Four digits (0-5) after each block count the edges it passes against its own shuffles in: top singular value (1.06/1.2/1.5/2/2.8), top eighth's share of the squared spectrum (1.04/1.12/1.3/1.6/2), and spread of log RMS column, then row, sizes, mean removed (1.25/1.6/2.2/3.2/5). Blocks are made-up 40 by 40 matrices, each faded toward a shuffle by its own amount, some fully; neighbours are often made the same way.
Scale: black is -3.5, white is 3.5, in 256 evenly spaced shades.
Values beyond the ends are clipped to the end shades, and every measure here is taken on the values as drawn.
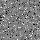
0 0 0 0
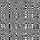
4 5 3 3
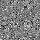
2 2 0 1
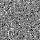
1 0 0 0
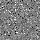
1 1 0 0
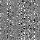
2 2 3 0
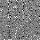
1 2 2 1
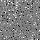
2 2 0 0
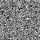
0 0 0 0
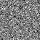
0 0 0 0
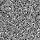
0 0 0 0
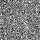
0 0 0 0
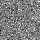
0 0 0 0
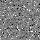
1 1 0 0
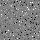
0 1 0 0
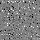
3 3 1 1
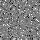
2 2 0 0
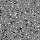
0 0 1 0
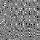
4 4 2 2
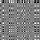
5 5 4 3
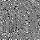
3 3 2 1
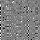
4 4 2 2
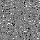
2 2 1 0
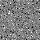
0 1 0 0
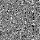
1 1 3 0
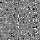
3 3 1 1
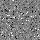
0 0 0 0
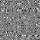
3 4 1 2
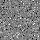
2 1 0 0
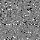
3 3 0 1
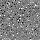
0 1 0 0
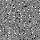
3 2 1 0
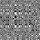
4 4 2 2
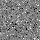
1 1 0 0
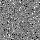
1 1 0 0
